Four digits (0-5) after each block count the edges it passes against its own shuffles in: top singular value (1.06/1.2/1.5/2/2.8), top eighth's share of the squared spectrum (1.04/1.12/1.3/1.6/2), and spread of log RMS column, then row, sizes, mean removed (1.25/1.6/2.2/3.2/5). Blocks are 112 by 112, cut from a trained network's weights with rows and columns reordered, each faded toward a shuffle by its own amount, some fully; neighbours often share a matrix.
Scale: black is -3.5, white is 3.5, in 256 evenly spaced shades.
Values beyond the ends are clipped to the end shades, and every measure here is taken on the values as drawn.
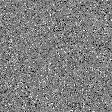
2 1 0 1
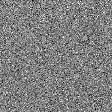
3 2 0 1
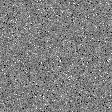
0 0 0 0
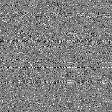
4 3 0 3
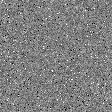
0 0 0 0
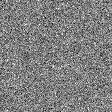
0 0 0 0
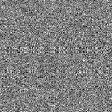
4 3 1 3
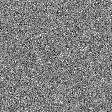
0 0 0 0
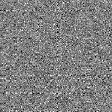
4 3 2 2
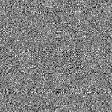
4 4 0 3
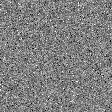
1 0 0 0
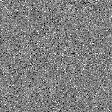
3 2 0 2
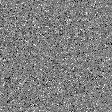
2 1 0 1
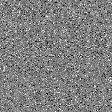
3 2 0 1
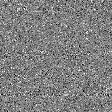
3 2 0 2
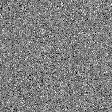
2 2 0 1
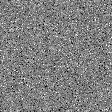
1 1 0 0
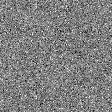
2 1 0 0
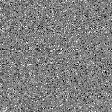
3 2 0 2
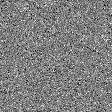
2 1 0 0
